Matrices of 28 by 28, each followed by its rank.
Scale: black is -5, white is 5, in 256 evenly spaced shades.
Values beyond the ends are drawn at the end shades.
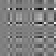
one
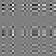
one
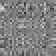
five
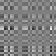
one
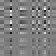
one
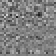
five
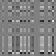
one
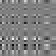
one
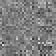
five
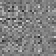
five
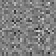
five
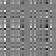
one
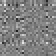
five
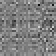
five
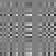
one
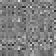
five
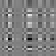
one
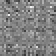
five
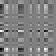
one
